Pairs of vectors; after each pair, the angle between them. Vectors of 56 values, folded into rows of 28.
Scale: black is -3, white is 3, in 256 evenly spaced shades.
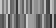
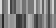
partly aligned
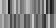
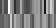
nearly opposite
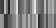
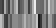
nearly parallel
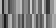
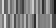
partly opposed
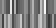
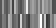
partly aligned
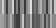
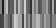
nearly opposite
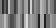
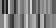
nearly parallel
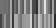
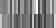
nearly opposite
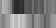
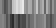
nearly opposite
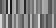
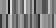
nearly opposite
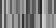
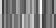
nearly opposite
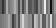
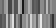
orthogonal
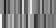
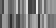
partly opposed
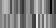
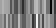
nearly parallel
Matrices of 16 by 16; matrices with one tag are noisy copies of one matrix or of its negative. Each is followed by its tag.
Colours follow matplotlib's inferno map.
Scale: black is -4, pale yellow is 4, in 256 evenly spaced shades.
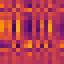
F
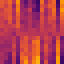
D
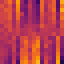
D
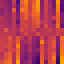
D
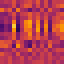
F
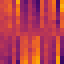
D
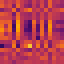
F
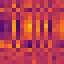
F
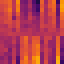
D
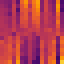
D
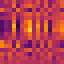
F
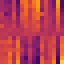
D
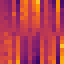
D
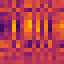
F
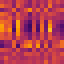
F
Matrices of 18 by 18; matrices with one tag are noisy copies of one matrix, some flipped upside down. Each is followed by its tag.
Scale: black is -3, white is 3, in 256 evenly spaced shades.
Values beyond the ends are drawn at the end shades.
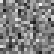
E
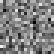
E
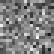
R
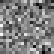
R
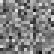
E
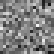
R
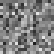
E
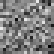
R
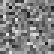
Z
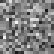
Z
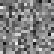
E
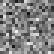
Z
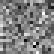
R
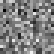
E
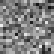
R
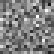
R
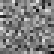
R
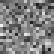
R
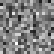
E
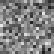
R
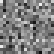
E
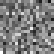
E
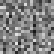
E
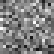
R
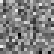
E
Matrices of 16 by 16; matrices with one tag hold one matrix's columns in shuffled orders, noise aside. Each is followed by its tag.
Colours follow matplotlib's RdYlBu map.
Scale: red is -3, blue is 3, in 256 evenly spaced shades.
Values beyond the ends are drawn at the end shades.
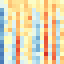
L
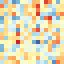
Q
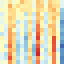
L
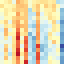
L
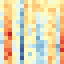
L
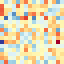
Q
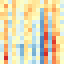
L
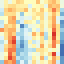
L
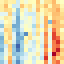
L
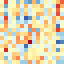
Q
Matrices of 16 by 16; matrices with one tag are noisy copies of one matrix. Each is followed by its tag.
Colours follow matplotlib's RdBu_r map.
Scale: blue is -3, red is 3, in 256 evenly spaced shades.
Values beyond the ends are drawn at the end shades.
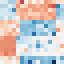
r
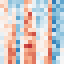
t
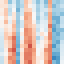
t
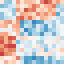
r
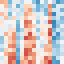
t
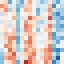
t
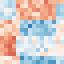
r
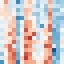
t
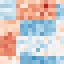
r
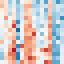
t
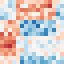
r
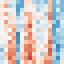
t
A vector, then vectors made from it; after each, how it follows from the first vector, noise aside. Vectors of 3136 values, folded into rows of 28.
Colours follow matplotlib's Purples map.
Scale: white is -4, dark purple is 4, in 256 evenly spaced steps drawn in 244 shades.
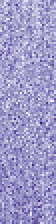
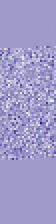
partly zeroed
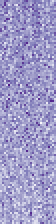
negated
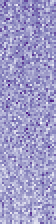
negated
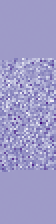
partly zeroed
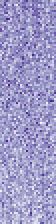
negated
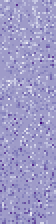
partly zeroed
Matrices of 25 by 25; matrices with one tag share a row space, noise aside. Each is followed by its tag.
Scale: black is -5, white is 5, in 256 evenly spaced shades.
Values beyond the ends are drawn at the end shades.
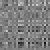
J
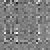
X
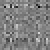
X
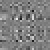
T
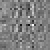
T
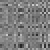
J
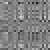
J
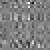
T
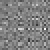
J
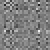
X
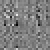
X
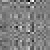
T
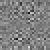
T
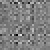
T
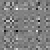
X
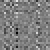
X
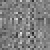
T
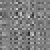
T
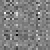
X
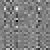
X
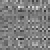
J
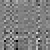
X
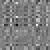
X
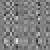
X
